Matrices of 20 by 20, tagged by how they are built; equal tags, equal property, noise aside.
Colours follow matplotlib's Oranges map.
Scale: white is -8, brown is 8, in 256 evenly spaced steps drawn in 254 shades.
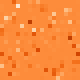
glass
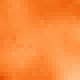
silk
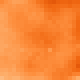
silk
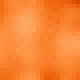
silk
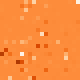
glass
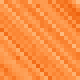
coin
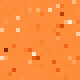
glass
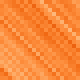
coin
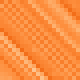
coin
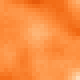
silk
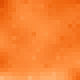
silk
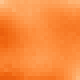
silk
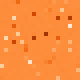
glass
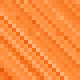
coin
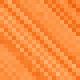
coin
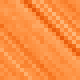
coin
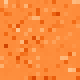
glass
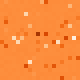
glass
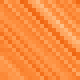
coin
